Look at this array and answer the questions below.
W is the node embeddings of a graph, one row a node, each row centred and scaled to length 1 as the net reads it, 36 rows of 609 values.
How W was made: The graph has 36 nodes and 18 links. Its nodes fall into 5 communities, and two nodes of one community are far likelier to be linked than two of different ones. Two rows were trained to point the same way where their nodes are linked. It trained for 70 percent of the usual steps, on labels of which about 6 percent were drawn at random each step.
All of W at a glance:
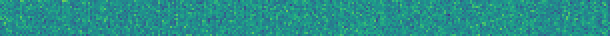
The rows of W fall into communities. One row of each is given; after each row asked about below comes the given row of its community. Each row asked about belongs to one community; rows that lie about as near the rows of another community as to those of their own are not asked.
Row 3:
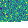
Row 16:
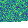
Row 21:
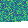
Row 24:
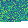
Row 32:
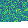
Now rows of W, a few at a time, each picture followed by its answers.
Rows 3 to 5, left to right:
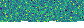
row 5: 21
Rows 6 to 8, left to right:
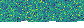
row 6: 3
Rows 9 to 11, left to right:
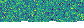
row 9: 16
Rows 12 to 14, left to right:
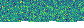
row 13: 3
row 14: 32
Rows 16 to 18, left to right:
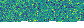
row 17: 16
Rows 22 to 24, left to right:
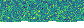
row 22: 24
